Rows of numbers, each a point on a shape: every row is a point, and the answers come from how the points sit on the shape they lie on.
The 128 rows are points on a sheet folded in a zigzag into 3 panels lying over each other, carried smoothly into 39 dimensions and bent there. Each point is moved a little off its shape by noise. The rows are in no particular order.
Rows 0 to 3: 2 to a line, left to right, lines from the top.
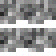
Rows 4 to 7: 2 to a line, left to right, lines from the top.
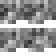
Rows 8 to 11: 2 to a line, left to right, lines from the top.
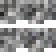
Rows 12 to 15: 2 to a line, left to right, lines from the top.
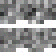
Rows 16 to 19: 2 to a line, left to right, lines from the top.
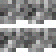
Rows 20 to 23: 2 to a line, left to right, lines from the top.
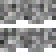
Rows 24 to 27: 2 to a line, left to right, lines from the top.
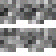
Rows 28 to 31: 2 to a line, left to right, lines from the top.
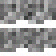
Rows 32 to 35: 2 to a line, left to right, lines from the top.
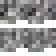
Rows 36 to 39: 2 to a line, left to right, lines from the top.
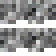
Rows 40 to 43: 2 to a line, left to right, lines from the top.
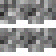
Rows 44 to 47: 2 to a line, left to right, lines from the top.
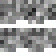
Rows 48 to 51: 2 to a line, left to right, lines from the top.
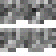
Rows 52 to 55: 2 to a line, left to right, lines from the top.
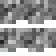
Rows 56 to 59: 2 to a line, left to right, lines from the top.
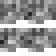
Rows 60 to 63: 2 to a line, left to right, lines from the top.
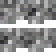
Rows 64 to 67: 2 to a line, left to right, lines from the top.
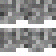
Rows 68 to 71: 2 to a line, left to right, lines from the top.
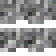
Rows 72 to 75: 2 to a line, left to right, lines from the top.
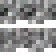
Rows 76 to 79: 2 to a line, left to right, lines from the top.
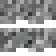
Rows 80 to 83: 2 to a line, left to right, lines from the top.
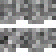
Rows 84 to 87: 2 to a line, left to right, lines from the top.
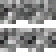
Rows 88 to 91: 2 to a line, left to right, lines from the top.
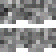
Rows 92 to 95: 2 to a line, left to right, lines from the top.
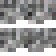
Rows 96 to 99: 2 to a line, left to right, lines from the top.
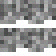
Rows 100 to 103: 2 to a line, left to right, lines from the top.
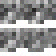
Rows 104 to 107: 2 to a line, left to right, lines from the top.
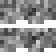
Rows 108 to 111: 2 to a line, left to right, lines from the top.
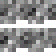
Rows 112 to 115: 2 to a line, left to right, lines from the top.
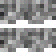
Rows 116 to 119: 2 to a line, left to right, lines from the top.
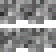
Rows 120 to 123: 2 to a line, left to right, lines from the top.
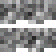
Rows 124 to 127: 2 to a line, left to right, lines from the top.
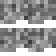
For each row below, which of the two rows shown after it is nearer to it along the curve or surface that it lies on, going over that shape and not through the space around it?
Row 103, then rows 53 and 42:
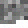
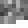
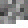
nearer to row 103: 53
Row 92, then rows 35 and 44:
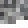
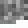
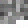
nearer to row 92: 44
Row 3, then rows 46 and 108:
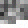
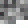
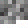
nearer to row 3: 46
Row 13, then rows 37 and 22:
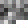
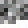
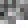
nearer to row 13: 37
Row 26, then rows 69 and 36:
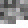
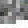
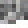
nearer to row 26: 36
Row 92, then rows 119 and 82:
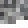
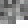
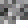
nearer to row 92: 119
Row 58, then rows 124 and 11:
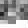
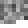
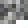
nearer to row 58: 124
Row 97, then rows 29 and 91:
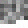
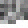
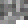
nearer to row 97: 29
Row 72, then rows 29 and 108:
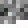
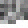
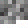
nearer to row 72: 108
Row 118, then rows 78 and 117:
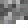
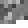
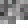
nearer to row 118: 78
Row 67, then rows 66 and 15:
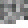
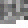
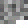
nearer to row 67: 15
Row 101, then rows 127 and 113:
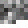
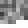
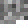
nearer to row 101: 113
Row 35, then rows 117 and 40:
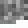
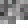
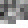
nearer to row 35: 117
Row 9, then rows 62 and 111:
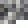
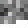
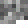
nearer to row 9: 111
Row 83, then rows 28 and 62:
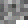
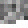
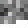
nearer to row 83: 28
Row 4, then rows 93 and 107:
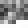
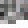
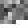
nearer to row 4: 107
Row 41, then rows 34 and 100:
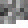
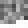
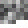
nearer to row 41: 100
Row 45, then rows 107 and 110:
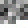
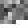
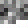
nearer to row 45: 110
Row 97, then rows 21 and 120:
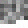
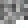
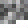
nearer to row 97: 21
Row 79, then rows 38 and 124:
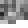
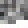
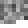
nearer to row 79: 38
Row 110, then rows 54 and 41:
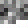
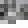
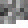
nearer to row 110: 41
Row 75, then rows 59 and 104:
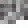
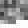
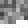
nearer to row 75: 104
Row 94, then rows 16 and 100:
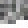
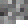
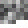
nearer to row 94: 100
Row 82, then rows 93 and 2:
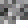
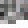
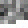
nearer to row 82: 2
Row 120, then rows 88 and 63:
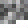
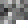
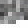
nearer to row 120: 63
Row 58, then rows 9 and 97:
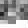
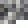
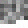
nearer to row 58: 97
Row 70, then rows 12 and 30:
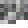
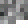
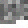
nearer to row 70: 12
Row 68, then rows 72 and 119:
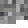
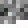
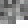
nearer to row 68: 119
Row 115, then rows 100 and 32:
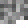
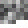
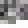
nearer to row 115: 32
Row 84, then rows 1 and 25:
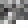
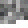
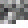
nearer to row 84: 25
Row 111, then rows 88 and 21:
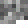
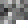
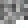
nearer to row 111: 21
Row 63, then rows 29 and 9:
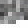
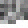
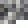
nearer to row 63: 9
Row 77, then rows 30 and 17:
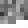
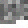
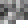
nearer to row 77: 17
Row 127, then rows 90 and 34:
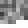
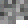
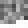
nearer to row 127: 34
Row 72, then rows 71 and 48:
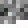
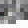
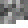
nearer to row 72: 48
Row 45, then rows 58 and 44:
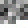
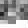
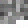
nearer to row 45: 44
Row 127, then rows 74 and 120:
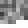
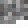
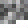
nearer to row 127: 120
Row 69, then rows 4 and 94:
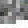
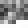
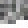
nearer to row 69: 4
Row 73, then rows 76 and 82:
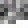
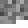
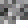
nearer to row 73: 82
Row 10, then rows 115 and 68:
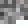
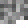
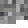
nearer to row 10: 115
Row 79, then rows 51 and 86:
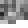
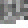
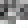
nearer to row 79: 86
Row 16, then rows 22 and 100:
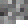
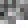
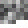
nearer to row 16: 100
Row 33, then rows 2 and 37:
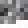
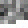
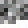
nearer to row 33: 37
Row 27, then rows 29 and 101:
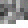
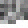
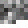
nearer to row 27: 101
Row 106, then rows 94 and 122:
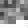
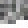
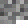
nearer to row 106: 94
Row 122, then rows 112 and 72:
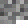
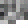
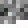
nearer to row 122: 72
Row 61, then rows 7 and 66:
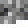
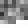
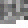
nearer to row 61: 66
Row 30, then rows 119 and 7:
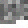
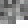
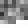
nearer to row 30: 119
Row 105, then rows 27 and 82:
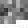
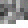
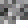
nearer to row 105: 82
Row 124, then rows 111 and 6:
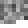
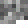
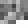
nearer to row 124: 6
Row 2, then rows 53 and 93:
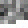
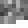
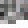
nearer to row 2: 53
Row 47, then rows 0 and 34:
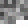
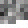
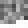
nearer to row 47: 34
